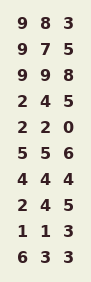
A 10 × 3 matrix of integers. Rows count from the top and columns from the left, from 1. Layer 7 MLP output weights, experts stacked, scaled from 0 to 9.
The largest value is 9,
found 4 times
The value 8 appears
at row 1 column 2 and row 3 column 3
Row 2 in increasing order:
5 7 9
